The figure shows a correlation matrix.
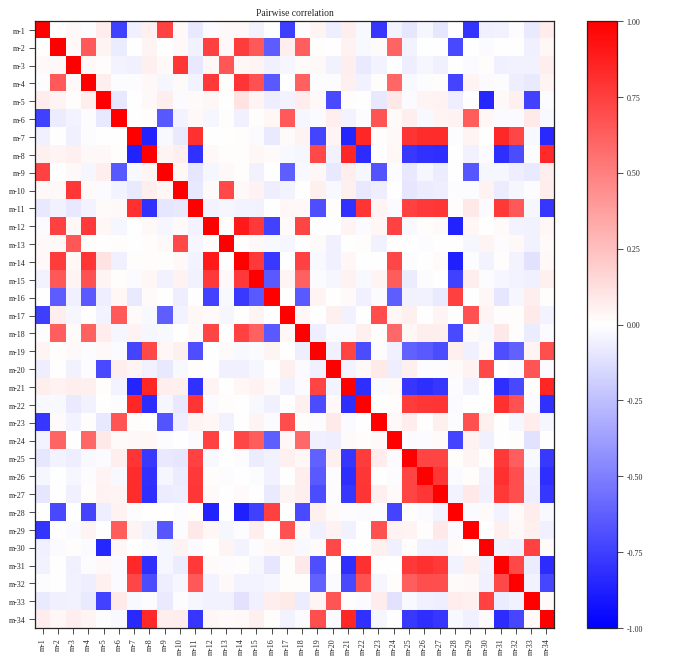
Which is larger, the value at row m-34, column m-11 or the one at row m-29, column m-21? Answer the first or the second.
the second
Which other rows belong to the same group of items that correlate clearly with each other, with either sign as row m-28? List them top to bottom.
m-2, m-4, m-12, m-14, m-15, m-16, m-18, m-24
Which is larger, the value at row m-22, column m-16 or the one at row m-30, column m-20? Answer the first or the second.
the second
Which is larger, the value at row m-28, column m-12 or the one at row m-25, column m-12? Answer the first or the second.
the second
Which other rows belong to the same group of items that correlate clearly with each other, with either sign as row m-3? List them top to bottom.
m-10, m-13
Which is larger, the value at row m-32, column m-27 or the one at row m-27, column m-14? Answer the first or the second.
the first
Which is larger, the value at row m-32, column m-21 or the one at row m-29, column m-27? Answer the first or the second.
the second
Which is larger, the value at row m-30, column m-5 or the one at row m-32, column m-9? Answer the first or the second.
the second
